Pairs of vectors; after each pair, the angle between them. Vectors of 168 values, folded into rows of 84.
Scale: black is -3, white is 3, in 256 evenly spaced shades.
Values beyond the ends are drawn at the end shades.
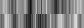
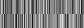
orthogonal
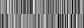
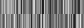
partly aligned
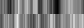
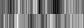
nearly parallel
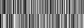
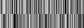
nearly opposite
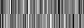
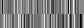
orthogonal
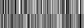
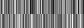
partly opposed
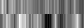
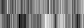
nearly opposite
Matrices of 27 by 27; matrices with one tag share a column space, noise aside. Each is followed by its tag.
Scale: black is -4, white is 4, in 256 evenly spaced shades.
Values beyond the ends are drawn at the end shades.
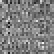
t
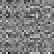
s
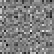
s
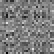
s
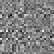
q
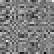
s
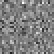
t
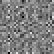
s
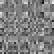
t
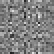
s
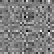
s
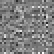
s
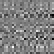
q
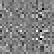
q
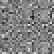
s
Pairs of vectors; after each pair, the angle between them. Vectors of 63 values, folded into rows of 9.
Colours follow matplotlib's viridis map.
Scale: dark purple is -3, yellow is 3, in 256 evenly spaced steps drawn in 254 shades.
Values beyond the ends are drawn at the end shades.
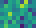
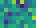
partly opposed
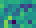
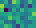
partly aligned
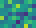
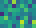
orthogonal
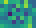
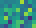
partly opposed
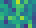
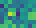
partly opposed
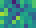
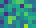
partly opposed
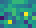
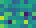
nearly opposite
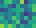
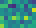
partly aligned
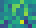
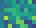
partly aligned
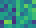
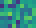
orthogonal
